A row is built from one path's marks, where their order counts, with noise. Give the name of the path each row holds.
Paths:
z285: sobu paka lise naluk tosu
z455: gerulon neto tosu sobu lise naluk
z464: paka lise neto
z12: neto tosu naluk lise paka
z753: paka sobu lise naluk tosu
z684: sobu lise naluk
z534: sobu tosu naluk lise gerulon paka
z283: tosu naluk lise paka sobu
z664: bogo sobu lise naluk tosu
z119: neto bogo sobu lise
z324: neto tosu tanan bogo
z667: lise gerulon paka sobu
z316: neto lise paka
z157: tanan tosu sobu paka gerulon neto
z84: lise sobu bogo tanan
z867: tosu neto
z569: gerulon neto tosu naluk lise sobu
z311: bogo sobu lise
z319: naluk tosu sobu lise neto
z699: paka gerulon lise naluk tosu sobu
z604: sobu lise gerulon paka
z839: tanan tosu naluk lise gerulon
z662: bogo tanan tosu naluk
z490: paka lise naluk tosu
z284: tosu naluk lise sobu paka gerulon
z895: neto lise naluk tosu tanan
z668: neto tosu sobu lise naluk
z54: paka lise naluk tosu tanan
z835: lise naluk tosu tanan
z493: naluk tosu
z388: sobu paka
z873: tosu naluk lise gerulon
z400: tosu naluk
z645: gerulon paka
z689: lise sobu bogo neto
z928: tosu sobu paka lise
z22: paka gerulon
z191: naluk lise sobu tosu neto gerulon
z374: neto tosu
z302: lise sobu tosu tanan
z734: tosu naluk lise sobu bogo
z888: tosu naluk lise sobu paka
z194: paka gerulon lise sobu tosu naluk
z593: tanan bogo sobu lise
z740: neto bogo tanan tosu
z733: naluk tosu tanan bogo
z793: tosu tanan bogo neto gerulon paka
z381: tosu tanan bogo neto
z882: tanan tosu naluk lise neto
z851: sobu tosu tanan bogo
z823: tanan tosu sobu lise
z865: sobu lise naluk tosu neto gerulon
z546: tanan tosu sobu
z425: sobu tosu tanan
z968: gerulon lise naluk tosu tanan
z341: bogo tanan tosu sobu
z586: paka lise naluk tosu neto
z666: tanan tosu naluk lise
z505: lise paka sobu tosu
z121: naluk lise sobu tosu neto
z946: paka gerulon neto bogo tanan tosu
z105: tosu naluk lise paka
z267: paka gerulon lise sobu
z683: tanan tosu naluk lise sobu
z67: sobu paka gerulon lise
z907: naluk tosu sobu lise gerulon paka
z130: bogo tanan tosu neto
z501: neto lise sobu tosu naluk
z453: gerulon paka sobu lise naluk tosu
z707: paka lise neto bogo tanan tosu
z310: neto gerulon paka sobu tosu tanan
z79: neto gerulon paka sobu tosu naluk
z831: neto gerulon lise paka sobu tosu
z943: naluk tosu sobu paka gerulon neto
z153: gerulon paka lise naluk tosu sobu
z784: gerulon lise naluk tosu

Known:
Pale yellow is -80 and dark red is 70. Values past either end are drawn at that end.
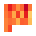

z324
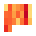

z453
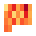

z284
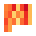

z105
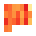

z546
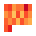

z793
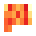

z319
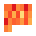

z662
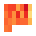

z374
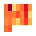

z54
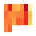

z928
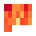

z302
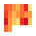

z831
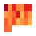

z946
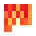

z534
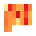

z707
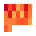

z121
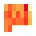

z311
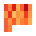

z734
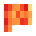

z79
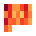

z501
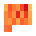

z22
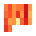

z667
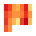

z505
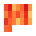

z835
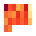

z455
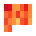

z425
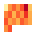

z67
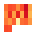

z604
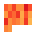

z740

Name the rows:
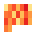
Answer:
z882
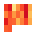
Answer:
z895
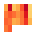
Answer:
z285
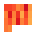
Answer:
z867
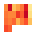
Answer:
z153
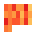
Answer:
z341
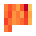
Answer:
z388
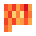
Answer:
z683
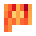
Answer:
z888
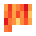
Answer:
z968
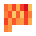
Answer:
z666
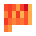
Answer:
z400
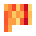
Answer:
z283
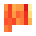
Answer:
z664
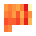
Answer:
z823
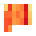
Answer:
z753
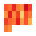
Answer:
z130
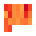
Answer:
z689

